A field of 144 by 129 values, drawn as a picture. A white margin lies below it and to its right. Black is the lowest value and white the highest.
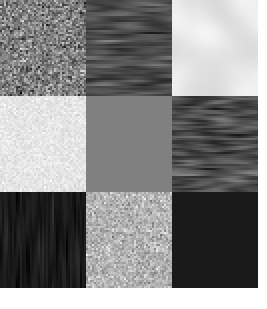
The table splits into 3 rows of 3 panels. Panel 1,1: middling, fine-grained, strong in contrast. Panel 1,2: low, streaked across. Panel 1,3: very high, smooth, faint in contrast. Panel 2,1: very high, fine-grained, faint in contrast. Panel 2,2: middling, flat. Panel 2,3: low, streaked across. Panel 3,1: very low, streaked downward, faint in contrast. Panel 3,2: high, fine-grained. Panel 3,3: very low, flat.
